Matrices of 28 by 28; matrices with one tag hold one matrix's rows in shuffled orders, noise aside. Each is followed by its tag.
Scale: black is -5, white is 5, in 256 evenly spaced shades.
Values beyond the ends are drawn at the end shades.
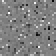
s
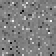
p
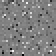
p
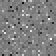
p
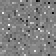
s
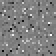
p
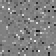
s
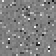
s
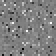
p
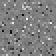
p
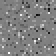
s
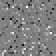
p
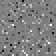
p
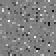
s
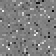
s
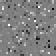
s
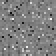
p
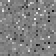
s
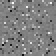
p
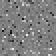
p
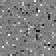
s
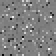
p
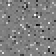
s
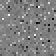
s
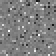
s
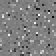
s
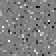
s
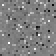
s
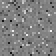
p
